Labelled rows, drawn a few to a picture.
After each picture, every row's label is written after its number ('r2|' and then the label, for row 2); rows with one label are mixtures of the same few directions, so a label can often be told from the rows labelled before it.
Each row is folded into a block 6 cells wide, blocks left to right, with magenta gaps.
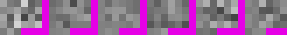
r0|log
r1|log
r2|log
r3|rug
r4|log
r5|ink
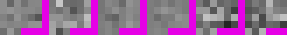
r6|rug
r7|rug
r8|log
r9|log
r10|log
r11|rug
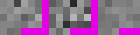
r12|ink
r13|log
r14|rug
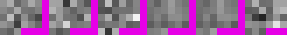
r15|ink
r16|ink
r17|rug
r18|rug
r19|rug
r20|log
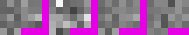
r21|rug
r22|rug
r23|rug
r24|log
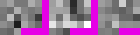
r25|ink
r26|rug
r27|log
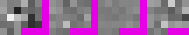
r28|log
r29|ink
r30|log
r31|log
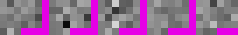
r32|rug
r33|ink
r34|ink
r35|rug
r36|ink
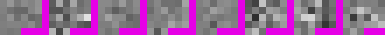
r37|log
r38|rug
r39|log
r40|rug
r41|ink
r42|ink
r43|log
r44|log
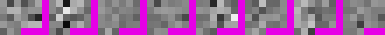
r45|rug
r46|ink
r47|rug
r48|rug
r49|ink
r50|ink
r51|rug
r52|ink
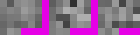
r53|rug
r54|log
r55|log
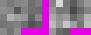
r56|log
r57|rug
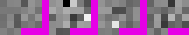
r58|log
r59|ink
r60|ink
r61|log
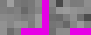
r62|rug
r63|rug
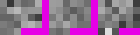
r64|rug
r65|ink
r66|rug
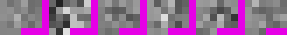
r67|log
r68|rug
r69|log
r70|log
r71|ink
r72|rug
